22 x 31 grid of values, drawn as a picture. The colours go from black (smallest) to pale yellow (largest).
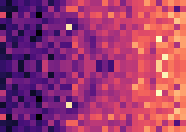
There is an overall slope up to the right. The top and bottom halves mirror each other. There are no regular stripes.
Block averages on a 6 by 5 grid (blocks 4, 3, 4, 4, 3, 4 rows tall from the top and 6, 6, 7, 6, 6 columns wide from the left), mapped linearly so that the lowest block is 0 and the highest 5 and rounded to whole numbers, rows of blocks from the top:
01345 / 01245 / 01245 / 01245 / 01245 / 01345
